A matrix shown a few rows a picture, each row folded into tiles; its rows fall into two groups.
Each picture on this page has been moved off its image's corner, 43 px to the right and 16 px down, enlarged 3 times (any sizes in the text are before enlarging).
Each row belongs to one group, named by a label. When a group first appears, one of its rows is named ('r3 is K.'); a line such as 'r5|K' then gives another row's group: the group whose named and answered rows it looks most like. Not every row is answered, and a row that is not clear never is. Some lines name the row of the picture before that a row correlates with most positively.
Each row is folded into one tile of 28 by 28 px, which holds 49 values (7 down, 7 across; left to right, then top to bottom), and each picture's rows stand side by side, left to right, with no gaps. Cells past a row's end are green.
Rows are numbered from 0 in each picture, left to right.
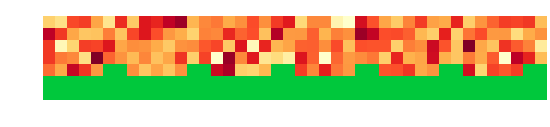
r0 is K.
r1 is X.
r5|K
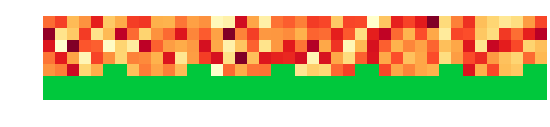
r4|X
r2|K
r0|X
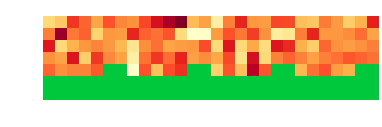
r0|K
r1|X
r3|K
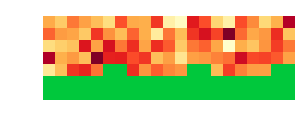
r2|K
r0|K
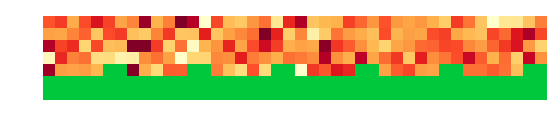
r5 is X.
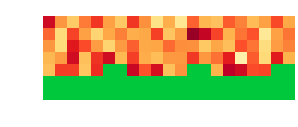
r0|X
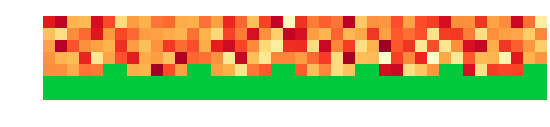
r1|K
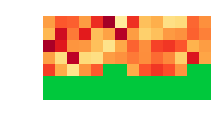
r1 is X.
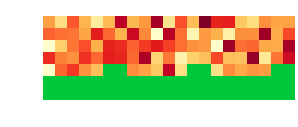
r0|K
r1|X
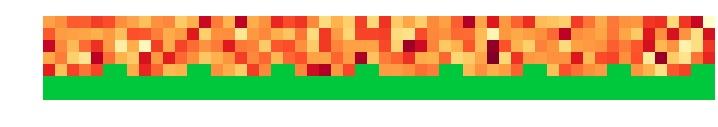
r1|K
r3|X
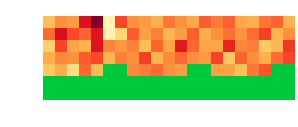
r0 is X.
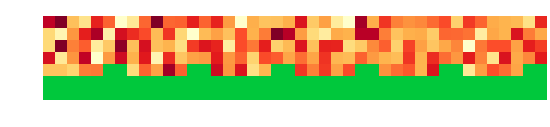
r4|X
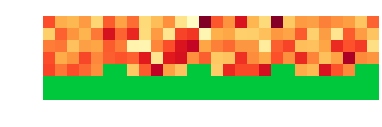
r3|K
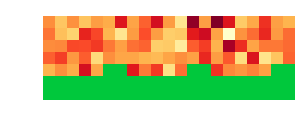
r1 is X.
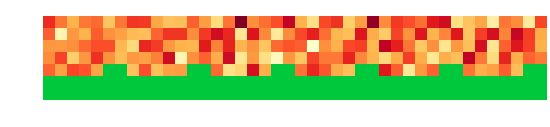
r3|K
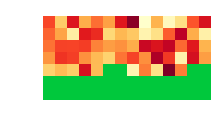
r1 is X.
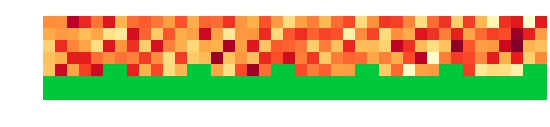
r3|X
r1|X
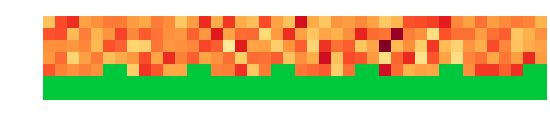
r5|X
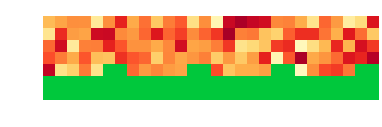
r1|X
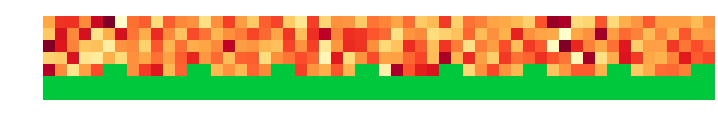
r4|X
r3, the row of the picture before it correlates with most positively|1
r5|K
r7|K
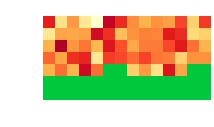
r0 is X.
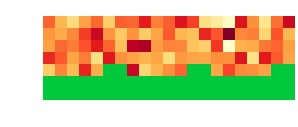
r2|K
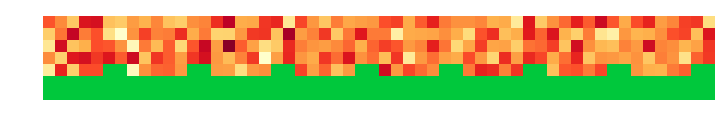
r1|K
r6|X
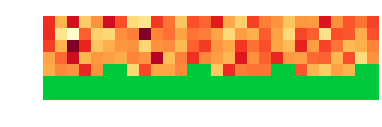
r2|X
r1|K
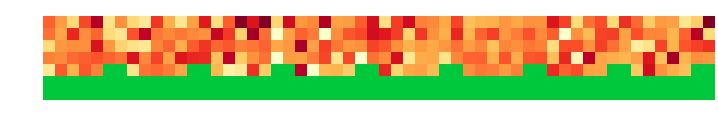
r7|K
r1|K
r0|X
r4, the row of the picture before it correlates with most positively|3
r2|X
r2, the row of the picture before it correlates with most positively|3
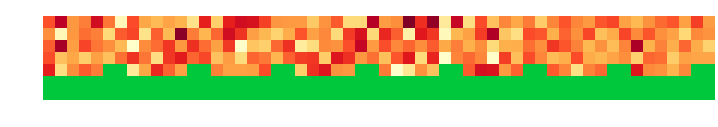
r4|X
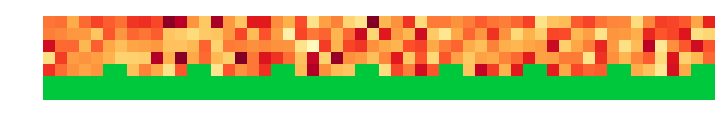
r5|X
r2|X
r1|X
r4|X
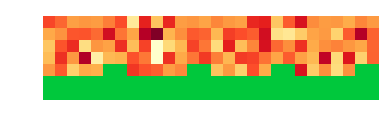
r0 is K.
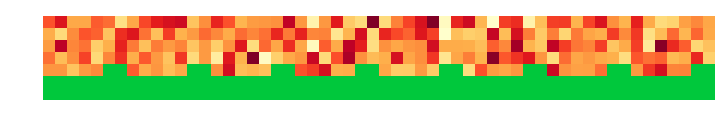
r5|X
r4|X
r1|X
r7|X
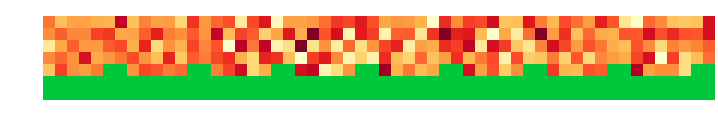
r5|X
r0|K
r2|X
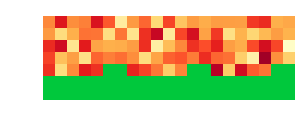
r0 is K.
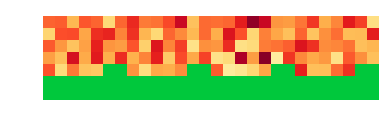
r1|X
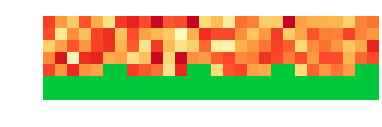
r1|X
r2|K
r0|K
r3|K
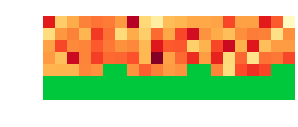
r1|X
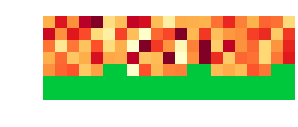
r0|X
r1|K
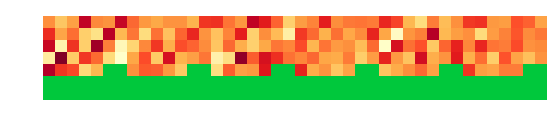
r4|K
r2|X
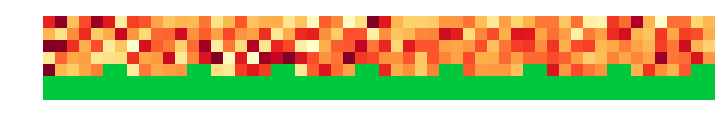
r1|K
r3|K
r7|X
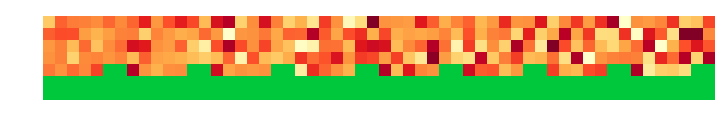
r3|K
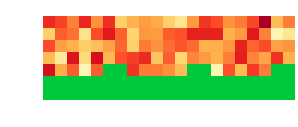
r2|X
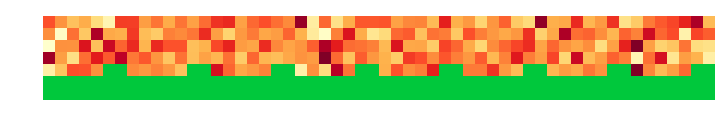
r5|K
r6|K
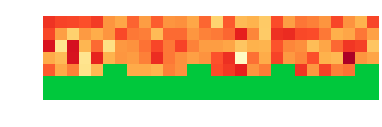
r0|X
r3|K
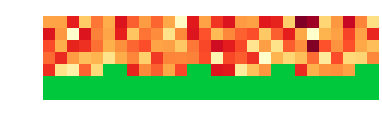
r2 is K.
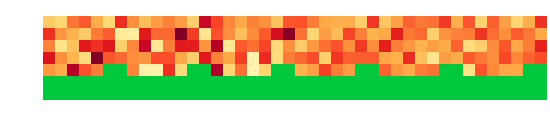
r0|K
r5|K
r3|K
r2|X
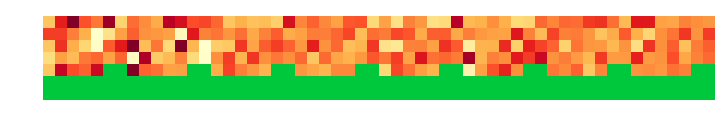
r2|K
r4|K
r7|K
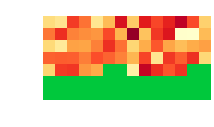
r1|X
